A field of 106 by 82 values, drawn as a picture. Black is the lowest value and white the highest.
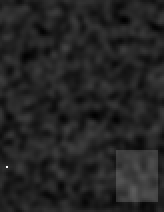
The values are skewed, with a long tail toward high values. The bottom right is the ninth with the highest average. Neither half mirrors the other. One lone cell stands out, far higher than its neighbours. In the bottom right lies a patch that is higher than the rest.
